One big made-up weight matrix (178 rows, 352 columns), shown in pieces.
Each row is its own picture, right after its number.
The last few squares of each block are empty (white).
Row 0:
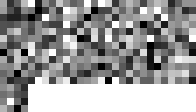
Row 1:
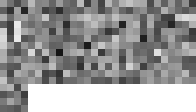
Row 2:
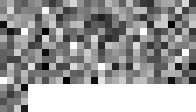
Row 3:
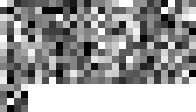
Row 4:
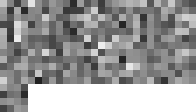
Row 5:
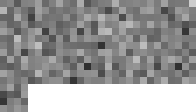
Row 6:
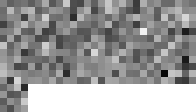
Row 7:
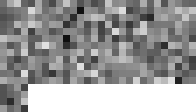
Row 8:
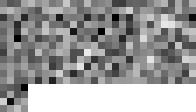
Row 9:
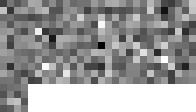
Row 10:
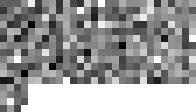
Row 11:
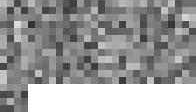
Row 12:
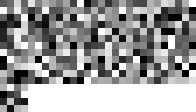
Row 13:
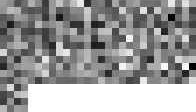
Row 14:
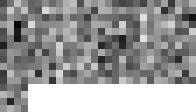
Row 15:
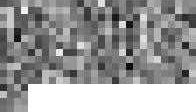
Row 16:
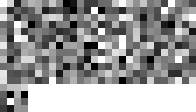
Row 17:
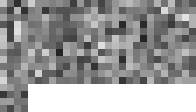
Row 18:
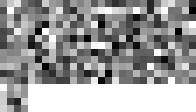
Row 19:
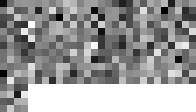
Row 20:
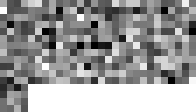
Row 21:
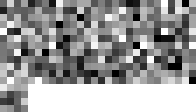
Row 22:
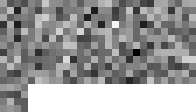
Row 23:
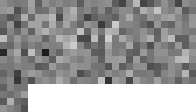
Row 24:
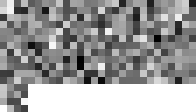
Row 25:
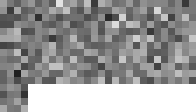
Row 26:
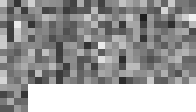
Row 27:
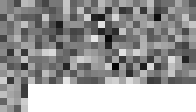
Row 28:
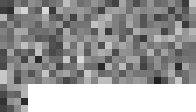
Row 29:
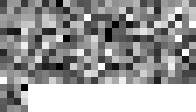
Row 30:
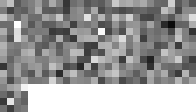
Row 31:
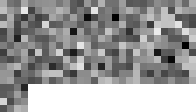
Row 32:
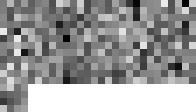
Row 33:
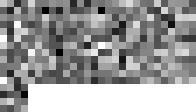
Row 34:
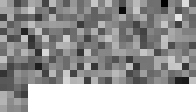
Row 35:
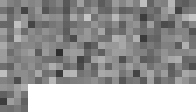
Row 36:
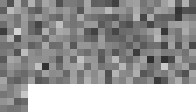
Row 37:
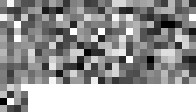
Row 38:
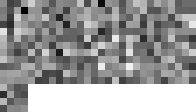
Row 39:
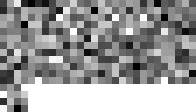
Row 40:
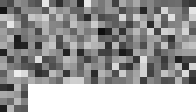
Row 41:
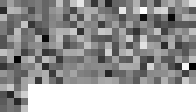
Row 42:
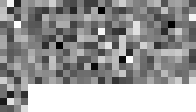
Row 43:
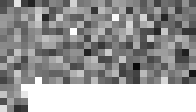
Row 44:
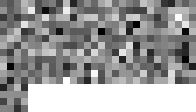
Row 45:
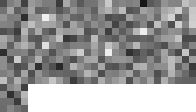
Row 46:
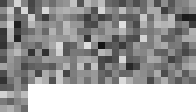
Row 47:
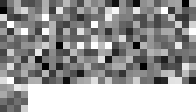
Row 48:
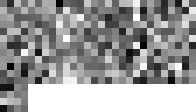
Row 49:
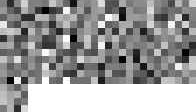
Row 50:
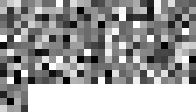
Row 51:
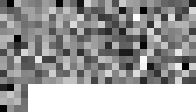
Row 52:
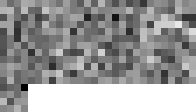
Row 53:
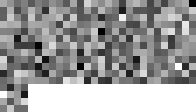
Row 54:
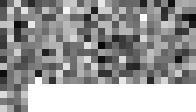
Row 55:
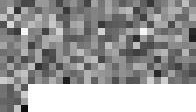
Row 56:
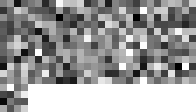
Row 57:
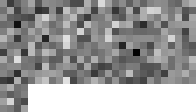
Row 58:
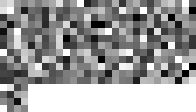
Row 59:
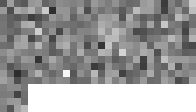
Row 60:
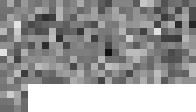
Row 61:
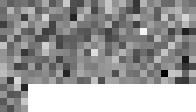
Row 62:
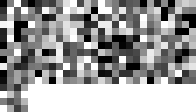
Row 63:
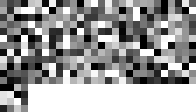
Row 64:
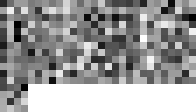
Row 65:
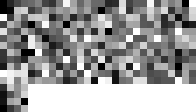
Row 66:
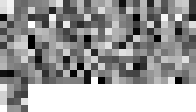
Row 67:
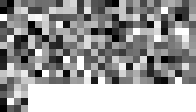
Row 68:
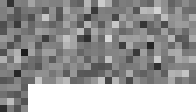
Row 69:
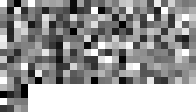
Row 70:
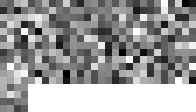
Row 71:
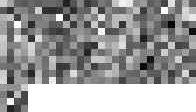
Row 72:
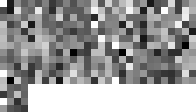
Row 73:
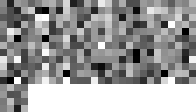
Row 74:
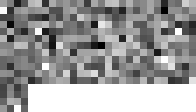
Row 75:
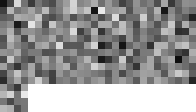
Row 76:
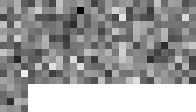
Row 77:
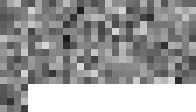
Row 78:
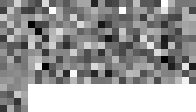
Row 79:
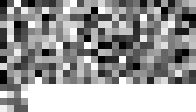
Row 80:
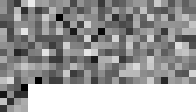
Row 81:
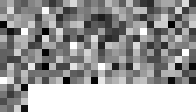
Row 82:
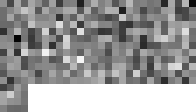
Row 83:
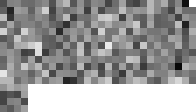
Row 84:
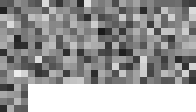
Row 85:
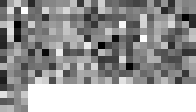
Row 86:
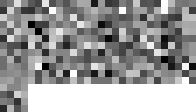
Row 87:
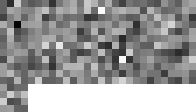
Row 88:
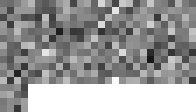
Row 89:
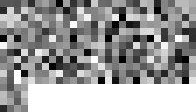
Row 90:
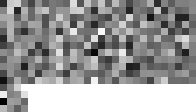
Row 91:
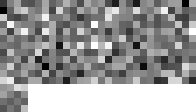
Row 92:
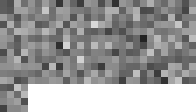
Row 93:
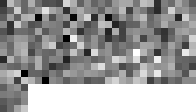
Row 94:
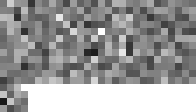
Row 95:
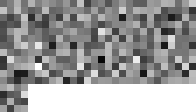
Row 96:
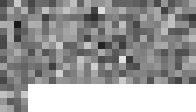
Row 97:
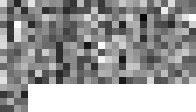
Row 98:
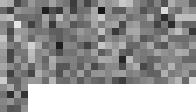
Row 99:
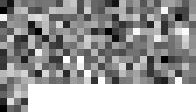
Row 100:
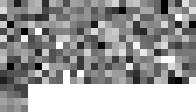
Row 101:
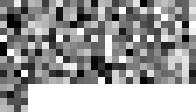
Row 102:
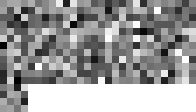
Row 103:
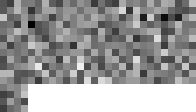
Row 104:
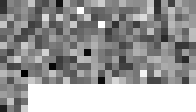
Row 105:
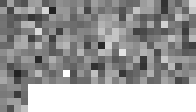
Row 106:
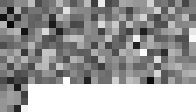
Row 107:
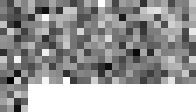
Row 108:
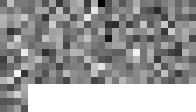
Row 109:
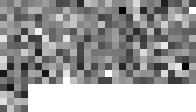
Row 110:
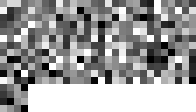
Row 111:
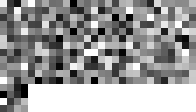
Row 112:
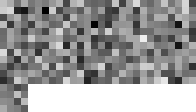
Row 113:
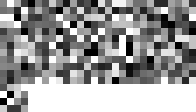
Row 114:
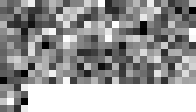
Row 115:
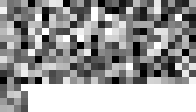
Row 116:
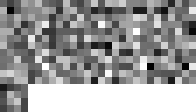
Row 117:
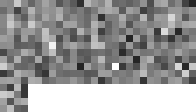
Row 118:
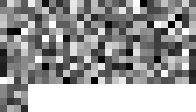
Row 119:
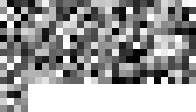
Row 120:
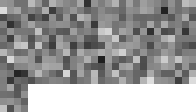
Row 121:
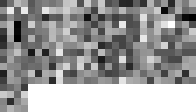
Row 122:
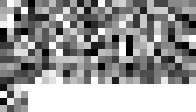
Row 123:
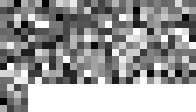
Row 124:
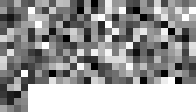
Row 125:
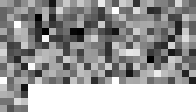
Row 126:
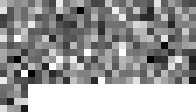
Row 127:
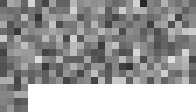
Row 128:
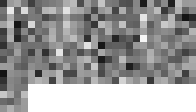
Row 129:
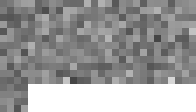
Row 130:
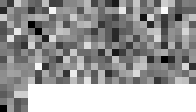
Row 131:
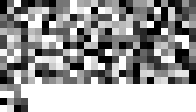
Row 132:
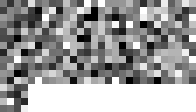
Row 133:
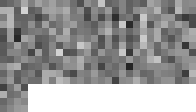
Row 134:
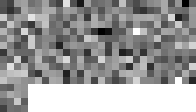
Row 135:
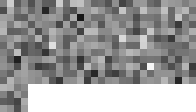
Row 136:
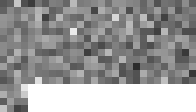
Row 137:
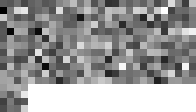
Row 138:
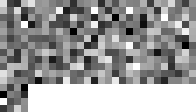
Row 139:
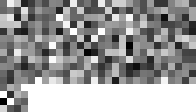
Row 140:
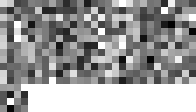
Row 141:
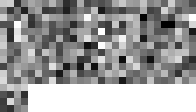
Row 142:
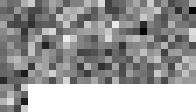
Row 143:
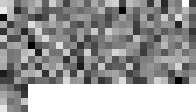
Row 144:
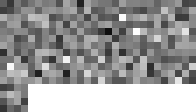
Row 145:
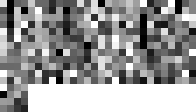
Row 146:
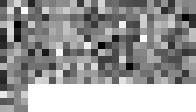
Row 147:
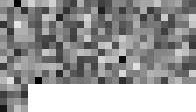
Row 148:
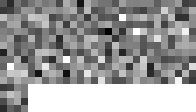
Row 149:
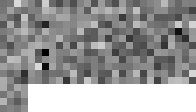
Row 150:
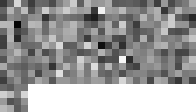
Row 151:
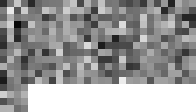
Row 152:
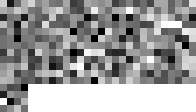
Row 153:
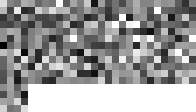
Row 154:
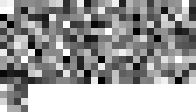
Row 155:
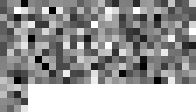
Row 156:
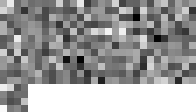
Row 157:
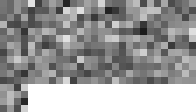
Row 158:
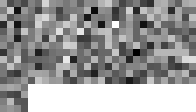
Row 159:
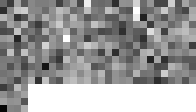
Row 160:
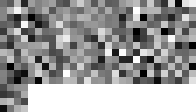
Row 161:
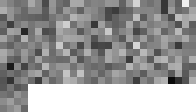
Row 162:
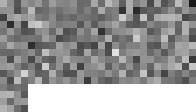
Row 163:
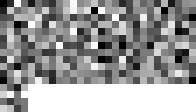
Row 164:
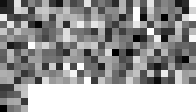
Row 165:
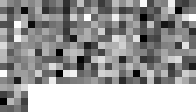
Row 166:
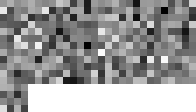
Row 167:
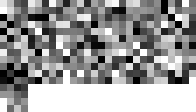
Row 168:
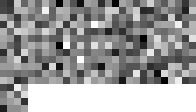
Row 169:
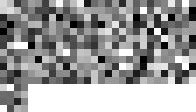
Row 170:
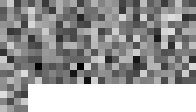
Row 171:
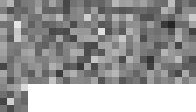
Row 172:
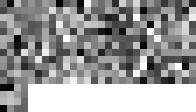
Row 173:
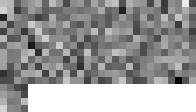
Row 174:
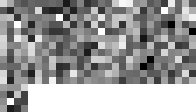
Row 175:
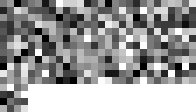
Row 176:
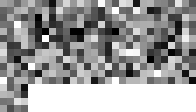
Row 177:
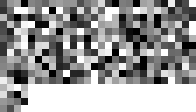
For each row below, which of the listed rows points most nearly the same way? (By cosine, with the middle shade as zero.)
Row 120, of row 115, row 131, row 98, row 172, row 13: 13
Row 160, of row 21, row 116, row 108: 108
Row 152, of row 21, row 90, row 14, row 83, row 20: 14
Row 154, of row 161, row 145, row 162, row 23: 161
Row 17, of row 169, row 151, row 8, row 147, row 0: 147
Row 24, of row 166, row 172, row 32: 32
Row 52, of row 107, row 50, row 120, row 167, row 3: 107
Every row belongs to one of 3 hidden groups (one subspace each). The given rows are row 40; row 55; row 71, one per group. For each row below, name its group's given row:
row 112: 40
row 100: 40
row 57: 55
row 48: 40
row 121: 71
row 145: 71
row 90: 71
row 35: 71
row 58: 40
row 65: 40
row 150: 71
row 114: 55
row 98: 71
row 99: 40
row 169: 40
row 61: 55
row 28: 40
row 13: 40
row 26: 71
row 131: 71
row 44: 55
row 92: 40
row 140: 71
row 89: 55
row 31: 71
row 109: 40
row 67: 40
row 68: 55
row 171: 71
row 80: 71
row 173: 40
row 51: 40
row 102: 55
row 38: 71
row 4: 71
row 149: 40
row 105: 40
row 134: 40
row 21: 40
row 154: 40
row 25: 55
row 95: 40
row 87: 71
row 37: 71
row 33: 71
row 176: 55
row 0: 55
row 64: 71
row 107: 55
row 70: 40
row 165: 71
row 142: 55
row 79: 71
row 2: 55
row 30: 71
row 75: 71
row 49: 55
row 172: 40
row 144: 40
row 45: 55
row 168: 40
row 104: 55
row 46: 71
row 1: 71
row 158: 55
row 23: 55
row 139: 71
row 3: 71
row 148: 40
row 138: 71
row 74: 40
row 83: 40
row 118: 55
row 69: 71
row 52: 71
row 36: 40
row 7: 55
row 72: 71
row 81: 55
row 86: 40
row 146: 71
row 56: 40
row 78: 40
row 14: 71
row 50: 55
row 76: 55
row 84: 40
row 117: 40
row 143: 40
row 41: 40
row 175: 40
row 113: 71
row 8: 71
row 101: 55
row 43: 71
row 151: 71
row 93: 55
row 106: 55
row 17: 71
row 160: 40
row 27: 55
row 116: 40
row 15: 71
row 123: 40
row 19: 71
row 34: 40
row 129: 55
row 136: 71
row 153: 55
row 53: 40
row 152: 71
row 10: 55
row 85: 71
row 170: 40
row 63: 40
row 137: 40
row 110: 55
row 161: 40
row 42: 71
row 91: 40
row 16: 71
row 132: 55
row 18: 40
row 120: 40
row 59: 40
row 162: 40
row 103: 40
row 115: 55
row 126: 55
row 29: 55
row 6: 55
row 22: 55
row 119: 55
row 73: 55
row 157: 55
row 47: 40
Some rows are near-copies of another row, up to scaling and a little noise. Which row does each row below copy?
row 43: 136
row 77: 7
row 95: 12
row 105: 59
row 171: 30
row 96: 150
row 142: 114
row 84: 40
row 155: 177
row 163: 75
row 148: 144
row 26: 97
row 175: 56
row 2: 81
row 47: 91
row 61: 6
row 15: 133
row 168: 92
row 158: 22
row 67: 99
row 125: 176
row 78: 86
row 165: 35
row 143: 173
